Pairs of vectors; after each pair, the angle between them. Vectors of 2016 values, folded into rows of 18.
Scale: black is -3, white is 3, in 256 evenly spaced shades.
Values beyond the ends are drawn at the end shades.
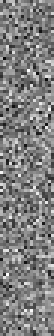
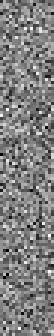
nearly opposite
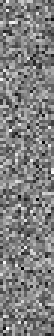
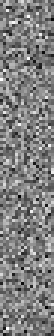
nearly parallel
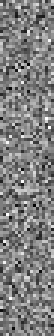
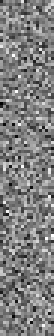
orthogonal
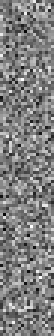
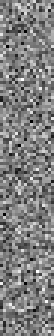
nearly parallel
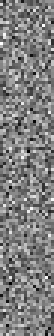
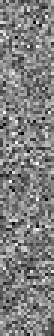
partly aligned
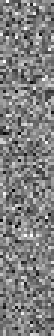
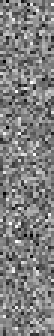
nearly opposite
